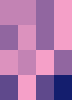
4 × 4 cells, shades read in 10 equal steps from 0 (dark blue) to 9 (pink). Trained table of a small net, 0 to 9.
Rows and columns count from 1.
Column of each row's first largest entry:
4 4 3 2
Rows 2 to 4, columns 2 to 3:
8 5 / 7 9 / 9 3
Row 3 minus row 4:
5 -2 6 5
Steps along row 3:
down up down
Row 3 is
8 7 9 5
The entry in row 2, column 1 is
5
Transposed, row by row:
7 5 8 3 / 7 8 7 9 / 5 5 9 3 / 9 9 5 0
